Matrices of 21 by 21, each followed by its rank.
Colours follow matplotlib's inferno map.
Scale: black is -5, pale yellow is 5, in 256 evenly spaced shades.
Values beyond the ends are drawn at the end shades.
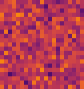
full rank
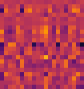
three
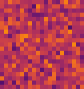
full rank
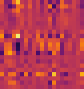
three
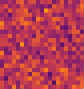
full rank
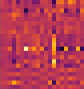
three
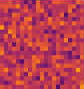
full rank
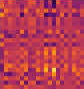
three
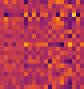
three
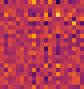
three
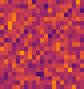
full rank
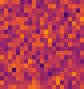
full rank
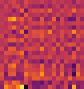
three
